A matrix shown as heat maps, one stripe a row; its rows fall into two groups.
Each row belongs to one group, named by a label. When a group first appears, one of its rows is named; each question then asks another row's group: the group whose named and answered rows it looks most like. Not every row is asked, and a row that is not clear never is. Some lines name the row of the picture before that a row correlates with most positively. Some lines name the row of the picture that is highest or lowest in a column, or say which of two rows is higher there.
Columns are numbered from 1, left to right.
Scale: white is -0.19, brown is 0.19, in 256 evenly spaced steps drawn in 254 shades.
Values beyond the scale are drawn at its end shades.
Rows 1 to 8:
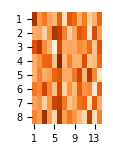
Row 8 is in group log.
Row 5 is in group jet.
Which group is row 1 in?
log
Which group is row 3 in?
log
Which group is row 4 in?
log
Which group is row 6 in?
log
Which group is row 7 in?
jet
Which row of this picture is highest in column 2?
3
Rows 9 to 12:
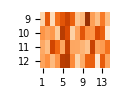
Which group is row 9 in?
jet
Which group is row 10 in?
jet
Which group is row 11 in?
log
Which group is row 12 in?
jet
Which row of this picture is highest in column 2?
9
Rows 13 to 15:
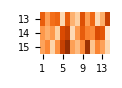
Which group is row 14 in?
jet
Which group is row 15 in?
jet
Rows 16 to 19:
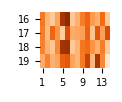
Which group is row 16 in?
jet
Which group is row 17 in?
log
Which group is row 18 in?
jet
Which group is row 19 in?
jet
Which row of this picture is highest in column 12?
19
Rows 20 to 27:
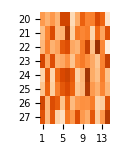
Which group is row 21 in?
log
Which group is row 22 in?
jet
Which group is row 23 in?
log
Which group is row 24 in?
jet
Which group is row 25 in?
jet
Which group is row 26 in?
log
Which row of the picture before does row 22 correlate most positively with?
19
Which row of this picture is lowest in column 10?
27
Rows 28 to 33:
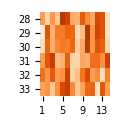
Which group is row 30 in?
jet
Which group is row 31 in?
log
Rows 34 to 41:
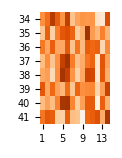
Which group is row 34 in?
log
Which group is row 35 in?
jet
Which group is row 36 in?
log
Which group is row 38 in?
jet
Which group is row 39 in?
log
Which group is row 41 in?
log
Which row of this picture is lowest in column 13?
34
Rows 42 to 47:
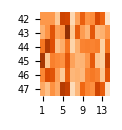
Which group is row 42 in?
jet
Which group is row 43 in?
log
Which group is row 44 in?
log
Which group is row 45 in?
log
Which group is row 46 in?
log
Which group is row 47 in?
jet
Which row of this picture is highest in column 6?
43
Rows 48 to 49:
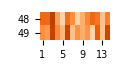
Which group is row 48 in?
log
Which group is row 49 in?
log
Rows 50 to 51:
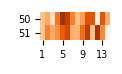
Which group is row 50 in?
jet
